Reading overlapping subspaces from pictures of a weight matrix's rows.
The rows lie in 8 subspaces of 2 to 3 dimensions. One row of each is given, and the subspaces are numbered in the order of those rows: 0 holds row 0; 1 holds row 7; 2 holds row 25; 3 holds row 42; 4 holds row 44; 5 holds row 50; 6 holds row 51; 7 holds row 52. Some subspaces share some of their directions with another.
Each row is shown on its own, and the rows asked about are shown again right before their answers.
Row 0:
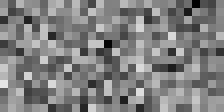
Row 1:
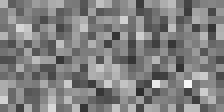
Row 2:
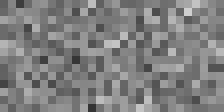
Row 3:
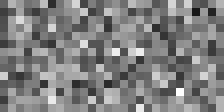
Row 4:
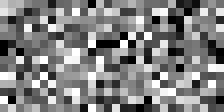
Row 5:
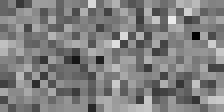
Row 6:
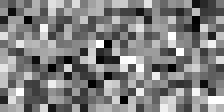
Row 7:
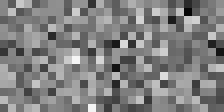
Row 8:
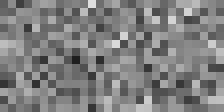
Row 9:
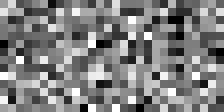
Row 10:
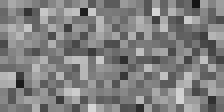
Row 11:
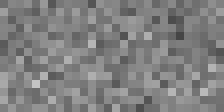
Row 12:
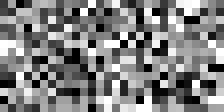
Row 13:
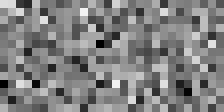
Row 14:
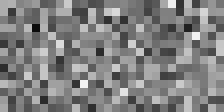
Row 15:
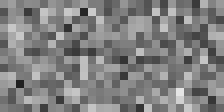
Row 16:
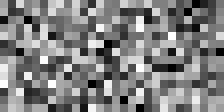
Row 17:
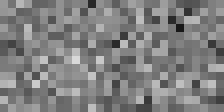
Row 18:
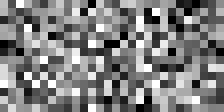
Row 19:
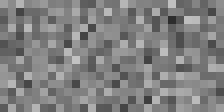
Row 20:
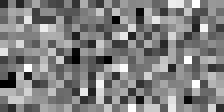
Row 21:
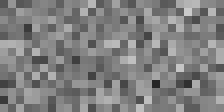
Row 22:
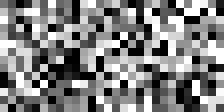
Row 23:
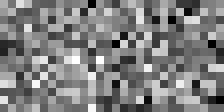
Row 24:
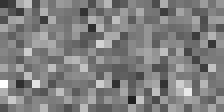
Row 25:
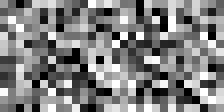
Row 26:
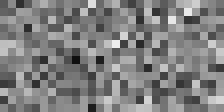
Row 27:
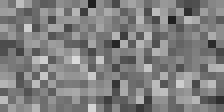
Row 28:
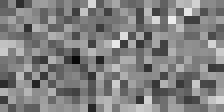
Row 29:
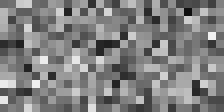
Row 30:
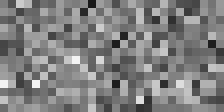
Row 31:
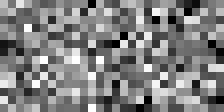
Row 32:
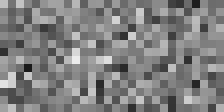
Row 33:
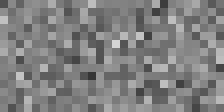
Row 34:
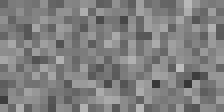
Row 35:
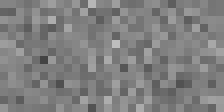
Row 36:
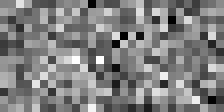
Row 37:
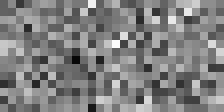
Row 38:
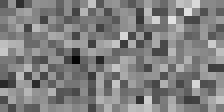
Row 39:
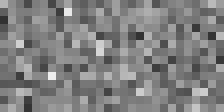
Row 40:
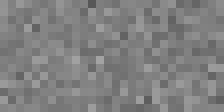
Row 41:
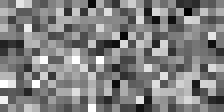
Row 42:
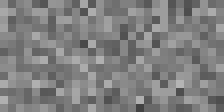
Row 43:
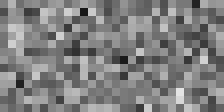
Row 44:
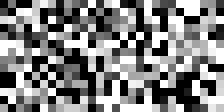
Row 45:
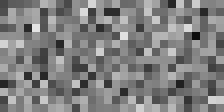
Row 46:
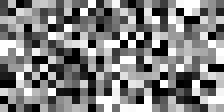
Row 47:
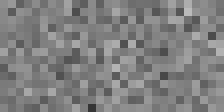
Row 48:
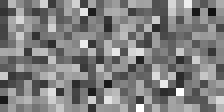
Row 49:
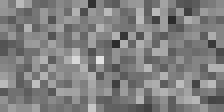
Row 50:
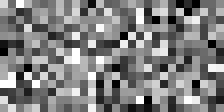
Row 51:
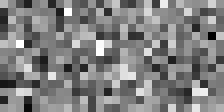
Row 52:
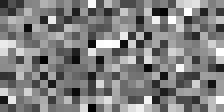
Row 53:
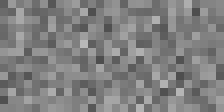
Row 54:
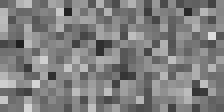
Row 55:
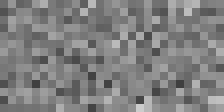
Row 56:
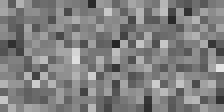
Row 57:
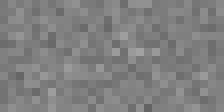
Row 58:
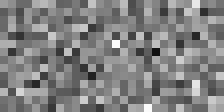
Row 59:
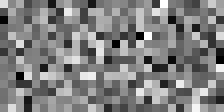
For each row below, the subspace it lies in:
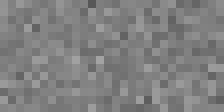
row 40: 1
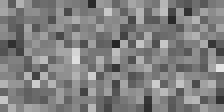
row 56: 4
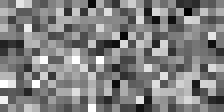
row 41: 6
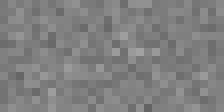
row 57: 3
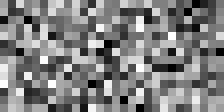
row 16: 0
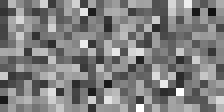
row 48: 3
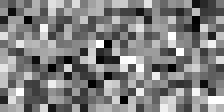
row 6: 0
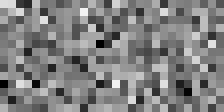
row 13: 7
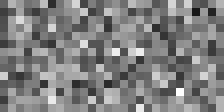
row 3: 3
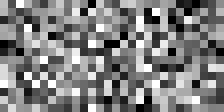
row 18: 0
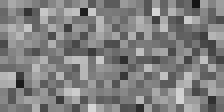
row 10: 4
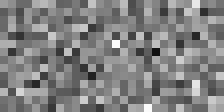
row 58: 3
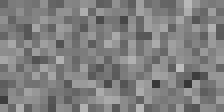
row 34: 2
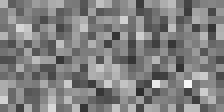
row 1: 2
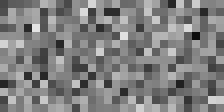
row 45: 1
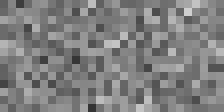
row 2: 0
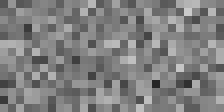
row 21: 2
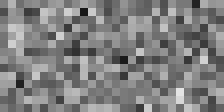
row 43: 4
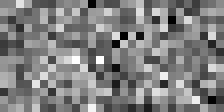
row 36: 2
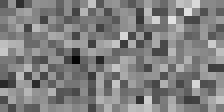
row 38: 5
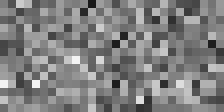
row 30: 7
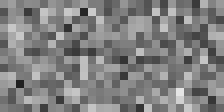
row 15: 4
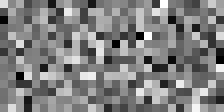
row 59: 6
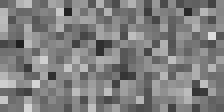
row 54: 6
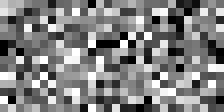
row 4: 7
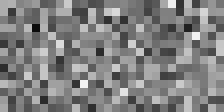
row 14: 1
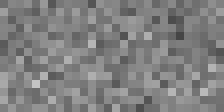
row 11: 7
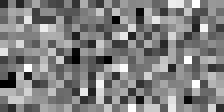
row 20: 5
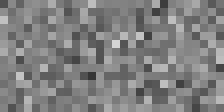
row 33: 6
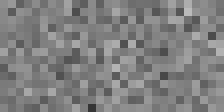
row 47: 1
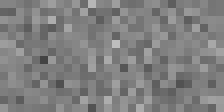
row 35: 5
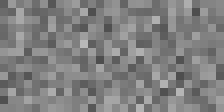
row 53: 3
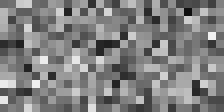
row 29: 6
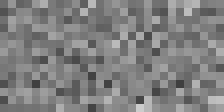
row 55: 3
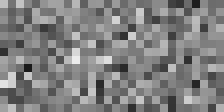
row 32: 5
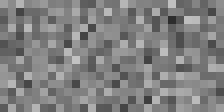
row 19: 3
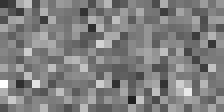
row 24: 7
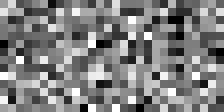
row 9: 7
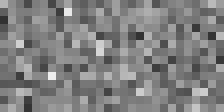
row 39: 6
